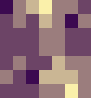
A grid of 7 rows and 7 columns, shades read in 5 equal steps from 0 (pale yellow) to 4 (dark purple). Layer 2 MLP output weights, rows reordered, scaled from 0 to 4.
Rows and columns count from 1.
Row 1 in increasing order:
0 1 2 2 2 3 4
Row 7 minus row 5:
0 1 0 -1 1 -2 0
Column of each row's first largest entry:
1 6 1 1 1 3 1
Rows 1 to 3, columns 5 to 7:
2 2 3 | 2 4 2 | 2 3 3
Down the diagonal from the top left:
4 2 3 2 1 1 2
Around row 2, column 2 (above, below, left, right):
2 3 3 3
